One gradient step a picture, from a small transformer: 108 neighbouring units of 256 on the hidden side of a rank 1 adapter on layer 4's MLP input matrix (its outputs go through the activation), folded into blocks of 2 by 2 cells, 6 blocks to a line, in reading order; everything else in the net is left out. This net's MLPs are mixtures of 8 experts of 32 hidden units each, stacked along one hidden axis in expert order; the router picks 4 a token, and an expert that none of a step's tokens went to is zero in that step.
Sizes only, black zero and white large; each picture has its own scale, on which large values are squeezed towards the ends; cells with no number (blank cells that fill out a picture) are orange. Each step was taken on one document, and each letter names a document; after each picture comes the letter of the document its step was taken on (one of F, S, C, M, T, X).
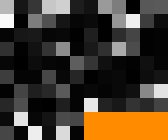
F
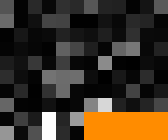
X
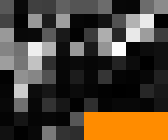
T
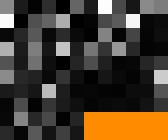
F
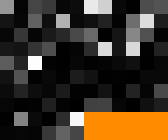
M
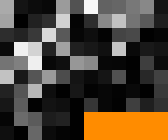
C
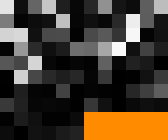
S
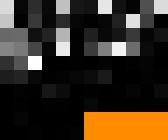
S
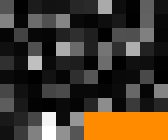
X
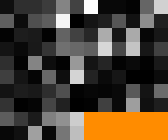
M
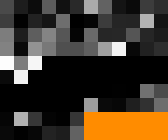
T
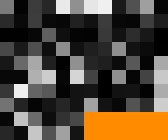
F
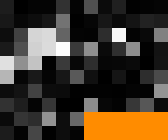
C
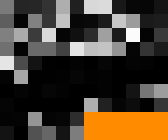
T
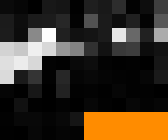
C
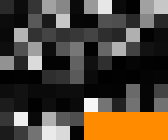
M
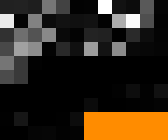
S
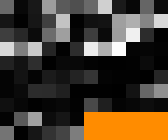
T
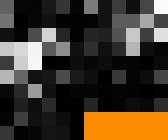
C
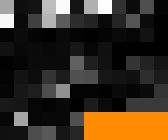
F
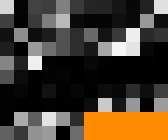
M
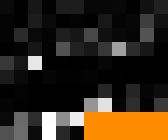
X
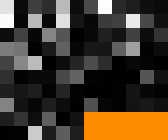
F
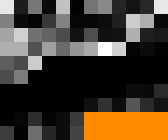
S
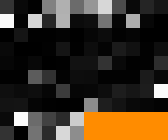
F
